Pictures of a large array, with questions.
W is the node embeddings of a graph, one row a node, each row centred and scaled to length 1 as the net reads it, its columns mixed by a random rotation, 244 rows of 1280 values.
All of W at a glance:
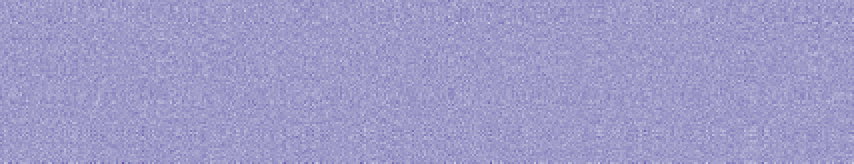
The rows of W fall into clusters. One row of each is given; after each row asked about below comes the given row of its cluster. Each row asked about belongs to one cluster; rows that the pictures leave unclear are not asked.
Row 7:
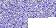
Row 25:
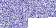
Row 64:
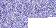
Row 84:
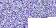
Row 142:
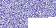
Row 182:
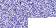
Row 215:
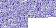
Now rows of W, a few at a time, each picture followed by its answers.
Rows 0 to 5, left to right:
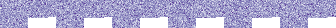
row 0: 142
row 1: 215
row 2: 182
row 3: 25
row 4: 7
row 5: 182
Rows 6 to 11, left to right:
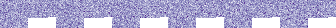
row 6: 64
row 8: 7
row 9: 182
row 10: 182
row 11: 215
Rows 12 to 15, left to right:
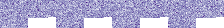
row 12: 215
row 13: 84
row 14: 84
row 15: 7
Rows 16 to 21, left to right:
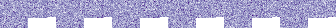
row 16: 84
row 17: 84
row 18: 84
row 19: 182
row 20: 215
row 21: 25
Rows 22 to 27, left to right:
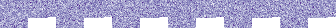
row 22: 84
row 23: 142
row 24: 84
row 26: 25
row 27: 182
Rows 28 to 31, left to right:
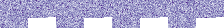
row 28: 182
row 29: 84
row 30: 182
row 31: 25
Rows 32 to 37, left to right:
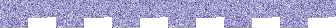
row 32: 182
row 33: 215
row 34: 215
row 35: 215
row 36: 7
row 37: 142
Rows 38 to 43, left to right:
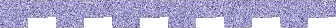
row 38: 182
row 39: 64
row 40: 84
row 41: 7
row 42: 25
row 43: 25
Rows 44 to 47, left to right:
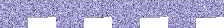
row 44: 182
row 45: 84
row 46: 142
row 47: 7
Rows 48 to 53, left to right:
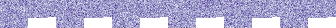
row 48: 25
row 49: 182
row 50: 64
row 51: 142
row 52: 215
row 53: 182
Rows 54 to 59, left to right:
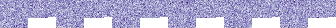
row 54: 84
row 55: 215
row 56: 182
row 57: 25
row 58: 25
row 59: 25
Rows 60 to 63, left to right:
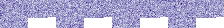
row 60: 64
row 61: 84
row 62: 215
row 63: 215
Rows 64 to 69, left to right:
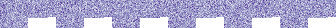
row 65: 25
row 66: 84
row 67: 7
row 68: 142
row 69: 182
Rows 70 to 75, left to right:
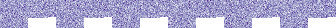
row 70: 7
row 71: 142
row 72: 25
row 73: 142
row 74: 7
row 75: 84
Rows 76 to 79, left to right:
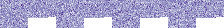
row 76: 142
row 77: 64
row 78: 64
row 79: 215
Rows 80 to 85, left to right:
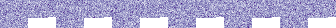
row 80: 64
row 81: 25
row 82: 64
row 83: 215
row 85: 182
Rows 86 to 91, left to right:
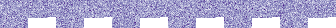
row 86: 84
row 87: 25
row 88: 7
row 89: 84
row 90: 25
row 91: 64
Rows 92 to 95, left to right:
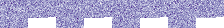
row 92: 25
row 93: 25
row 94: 7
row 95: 142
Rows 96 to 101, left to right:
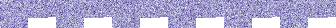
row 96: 84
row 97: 64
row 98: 25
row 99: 182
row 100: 215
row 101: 64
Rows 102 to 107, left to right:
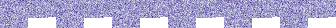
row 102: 25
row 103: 64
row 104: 215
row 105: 64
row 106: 215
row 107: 25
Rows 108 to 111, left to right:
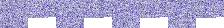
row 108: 7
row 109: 84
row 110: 64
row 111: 215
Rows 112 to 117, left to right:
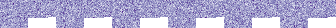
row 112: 215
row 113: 25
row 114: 182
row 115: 25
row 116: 182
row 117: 84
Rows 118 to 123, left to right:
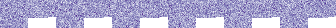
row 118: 7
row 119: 182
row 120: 84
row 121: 64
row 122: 64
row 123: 142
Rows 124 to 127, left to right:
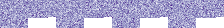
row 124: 215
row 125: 84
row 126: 25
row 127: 64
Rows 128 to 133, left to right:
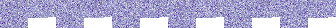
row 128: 7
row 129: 142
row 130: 84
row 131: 7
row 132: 142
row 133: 215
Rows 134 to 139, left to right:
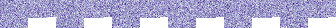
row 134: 64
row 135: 7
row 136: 215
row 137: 84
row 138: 64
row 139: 215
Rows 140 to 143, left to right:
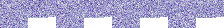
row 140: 142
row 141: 142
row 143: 64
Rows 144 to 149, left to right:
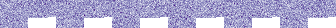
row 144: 142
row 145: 215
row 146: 7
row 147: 7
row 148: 215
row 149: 142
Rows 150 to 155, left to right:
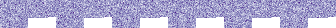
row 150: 25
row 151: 7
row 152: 25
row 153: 25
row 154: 84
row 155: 25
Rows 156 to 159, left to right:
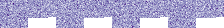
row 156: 215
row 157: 142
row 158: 215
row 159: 7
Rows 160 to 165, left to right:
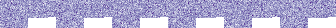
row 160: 25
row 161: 64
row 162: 182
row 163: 182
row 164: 215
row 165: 84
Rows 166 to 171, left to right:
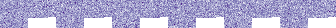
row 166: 7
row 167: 25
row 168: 84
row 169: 215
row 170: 64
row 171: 25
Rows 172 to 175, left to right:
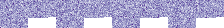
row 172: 215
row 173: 64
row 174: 84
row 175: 25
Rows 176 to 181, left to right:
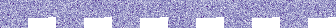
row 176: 215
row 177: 142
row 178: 64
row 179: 7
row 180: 142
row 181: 64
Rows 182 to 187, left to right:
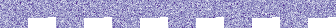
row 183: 182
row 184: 182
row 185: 84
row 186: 215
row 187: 64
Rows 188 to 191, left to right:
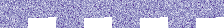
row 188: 25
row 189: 7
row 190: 142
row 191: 84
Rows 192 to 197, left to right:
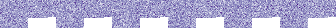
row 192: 7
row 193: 25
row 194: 215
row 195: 7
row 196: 7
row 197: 7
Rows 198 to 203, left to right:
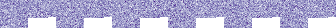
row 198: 215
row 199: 84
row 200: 84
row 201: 7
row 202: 7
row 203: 7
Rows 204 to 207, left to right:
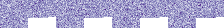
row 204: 142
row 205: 182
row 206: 182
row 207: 84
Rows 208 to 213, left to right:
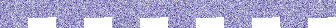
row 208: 64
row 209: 182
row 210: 7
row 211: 7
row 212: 142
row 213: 84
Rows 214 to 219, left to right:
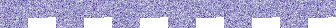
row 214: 25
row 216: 7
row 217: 215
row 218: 64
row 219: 215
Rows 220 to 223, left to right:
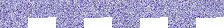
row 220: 64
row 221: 7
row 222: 7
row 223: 142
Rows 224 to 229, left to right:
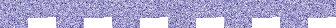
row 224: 182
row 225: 84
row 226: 84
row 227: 7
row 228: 215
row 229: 182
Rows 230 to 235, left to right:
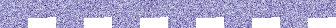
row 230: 84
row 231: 142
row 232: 142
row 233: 182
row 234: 84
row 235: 64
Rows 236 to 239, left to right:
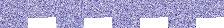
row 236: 7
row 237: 25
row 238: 182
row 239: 215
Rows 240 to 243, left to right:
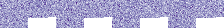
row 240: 142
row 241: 182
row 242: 7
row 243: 7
